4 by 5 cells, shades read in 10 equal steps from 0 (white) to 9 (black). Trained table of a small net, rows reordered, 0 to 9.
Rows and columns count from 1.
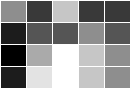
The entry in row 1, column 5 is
7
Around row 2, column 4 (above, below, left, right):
7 2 6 6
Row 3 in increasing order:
0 2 3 4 9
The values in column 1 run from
4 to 9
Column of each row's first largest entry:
2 1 1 1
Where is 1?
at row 4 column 2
